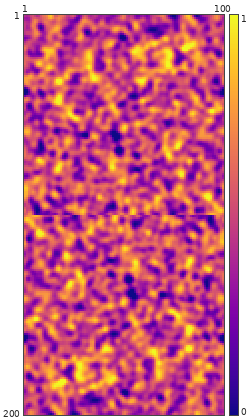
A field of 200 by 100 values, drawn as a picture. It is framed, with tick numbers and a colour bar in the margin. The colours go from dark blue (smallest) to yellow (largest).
Grain: blotchy. Stripes: none. Symmetry: a half turn. Odd rows or columns: none. Histogram: bell-shaped.
